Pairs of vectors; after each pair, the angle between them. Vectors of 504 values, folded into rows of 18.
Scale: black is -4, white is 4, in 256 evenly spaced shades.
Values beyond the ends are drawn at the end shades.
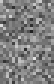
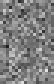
orthogonal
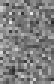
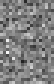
partly aligned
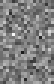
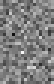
nearly opposite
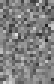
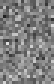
partly aligned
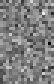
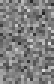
nearly opposite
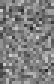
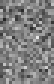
nearly parallel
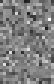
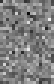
nearly parallel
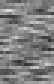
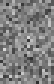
orthogonal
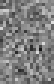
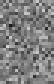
partly aligned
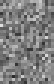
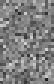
partly aligned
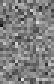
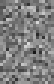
orthogonal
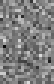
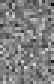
orthogonal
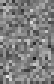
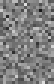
orthogonal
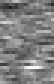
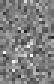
orthogonal
